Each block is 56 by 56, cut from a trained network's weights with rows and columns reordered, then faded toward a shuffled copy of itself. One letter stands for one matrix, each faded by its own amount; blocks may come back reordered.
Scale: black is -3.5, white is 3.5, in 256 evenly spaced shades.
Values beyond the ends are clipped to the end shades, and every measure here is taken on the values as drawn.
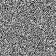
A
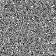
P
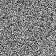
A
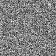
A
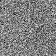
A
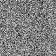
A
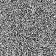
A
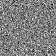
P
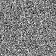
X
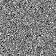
P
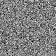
X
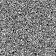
X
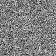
X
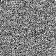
X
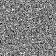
P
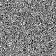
P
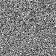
X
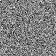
A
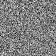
X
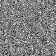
P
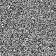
A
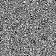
P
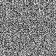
A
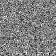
P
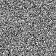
X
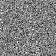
P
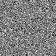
X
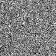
A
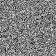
A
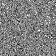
P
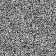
X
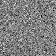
P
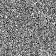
X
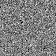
P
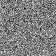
X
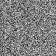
A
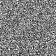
X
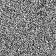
A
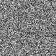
X
